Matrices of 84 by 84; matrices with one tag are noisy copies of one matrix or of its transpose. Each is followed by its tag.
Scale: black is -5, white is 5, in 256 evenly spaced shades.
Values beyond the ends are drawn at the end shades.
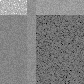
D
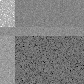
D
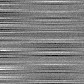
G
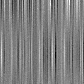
G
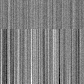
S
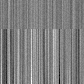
S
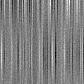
G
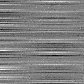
G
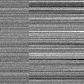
S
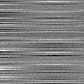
G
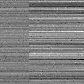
S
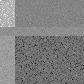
D
